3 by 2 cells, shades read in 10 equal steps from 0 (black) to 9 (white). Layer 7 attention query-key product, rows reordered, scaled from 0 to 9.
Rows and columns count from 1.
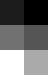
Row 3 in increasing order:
6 9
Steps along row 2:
down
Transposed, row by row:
1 4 9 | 0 3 6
